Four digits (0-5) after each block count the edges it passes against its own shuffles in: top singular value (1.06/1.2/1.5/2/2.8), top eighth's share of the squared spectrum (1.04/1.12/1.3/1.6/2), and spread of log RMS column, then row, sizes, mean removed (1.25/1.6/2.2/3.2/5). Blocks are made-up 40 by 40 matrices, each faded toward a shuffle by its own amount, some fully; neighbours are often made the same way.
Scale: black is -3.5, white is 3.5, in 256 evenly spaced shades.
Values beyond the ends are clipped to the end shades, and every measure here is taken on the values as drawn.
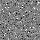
1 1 0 0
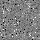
1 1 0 0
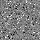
1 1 0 0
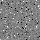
1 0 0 0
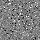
0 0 0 0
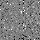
2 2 1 0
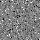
0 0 1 0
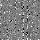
2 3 2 0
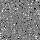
0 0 0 0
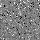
0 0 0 0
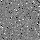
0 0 0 0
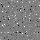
2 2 0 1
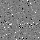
2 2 0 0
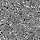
2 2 0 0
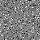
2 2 0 0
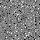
2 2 1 0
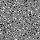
1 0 0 0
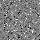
0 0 1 0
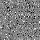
3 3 0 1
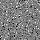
1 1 0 0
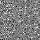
3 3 1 1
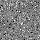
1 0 0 0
